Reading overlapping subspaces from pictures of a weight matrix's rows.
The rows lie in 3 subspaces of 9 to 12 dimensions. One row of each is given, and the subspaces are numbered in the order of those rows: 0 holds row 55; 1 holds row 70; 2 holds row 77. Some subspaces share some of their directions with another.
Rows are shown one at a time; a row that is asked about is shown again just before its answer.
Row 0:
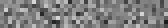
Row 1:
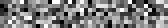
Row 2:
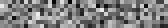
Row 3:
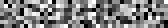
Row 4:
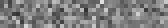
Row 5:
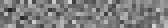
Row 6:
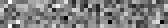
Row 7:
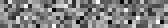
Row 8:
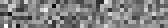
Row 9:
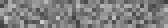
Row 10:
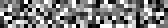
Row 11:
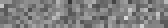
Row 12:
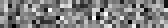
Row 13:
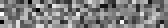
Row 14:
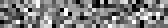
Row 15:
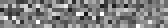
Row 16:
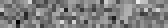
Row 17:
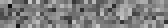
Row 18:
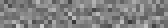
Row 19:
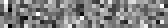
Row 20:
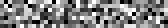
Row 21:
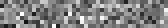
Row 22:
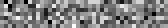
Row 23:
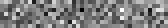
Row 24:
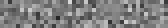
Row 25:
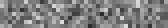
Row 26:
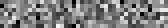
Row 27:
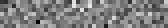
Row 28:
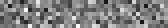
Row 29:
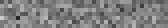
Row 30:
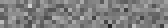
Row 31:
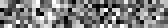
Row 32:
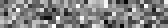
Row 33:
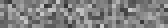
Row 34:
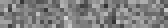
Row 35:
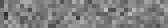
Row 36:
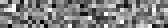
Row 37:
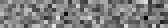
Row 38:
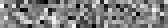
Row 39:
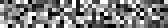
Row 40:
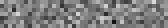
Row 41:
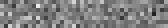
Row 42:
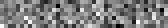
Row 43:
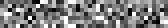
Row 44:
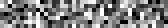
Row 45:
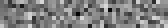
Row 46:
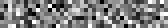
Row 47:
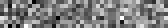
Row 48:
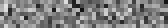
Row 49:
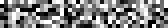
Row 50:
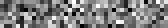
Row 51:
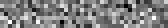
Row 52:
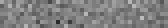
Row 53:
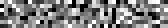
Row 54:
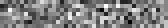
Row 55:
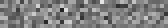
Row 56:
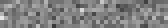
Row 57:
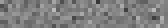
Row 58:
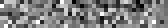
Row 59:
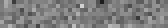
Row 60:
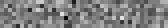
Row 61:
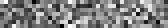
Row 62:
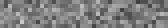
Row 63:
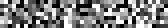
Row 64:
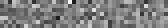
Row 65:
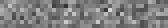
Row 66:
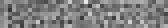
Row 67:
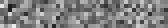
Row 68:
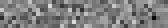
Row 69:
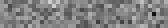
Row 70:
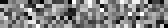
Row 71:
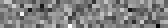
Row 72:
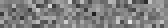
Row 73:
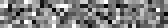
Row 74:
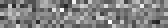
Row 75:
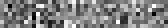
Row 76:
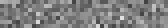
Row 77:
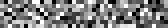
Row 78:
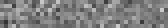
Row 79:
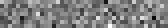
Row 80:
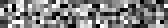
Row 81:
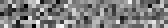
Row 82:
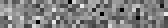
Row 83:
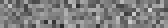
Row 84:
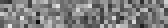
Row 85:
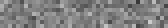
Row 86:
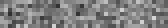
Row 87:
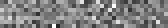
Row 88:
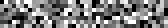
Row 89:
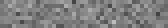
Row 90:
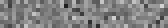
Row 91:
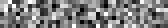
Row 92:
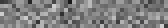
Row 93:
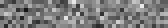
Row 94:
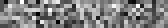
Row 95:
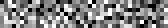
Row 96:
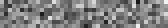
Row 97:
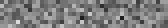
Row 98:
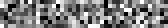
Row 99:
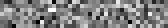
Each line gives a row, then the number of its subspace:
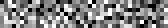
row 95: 2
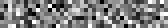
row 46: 0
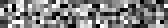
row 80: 1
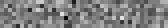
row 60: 1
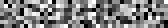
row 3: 2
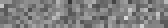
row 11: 2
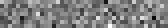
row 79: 0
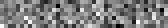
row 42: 2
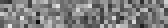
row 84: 2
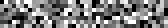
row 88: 0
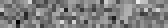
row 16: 0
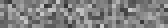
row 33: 2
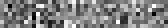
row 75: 2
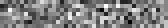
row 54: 1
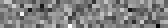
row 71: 2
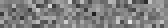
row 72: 1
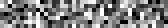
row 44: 2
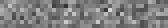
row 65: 0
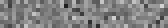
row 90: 0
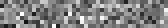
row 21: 2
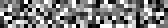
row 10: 2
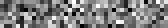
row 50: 0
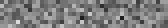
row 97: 0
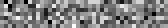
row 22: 2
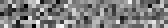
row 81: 2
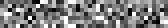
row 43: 2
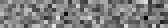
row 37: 1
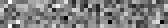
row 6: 1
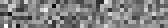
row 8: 2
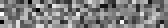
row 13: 1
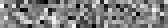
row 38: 0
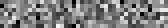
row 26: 2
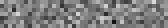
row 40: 1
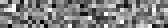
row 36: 2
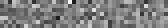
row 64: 1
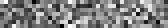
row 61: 2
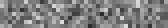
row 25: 0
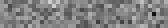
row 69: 2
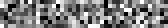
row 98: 2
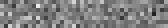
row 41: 2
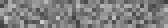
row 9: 2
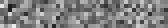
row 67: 2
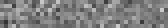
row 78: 2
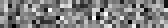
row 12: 1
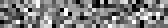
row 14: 0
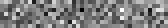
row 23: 2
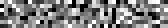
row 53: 1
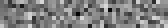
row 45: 1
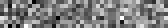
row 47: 1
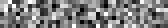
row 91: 1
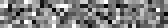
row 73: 0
